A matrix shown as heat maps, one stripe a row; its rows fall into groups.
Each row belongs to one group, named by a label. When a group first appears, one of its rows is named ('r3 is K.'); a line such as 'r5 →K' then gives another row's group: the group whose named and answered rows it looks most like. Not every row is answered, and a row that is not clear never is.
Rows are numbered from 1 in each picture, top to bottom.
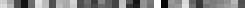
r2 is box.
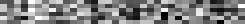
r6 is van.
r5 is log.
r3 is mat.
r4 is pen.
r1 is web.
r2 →box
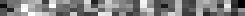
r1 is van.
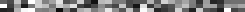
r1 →web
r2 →box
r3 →van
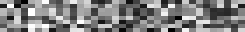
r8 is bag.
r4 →mat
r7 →web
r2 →log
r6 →pen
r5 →mat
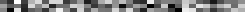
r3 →mat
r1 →web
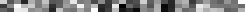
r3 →pen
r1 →box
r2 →pen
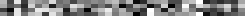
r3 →web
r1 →mat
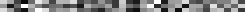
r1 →box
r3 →log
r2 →van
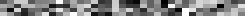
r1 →pen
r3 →mat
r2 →pen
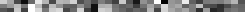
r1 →box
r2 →web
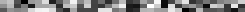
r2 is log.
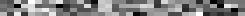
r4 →mat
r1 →web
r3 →web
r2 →van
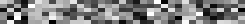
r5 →mat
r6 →bag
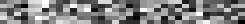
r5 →log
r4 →mat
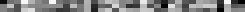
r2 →pen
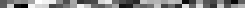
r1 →web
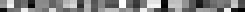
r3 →van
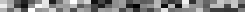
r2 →log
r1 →bag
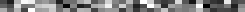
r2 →web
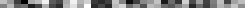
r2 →bag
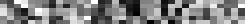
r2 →pen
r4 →log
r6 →bag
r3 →log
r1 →pen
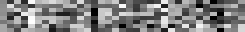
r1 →mat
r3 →web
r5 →mat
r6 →web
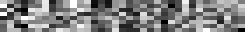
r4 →box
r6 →pen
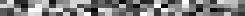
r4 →van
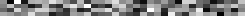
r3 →web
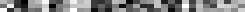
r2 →bag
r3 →bag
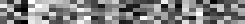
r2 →log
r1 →mat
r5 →van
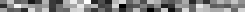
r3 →bag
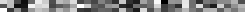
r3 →box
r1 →box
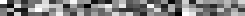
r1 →bag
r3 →log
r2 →web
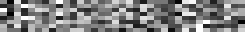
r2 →van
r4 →mat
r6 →pen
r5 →van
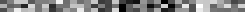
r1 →pen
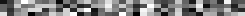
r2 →web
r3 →van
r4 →box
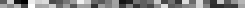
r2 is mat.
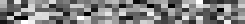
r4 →web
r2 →bag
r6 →van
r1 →mat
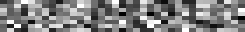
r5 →van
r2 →pen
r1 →van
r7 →web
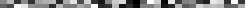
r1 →log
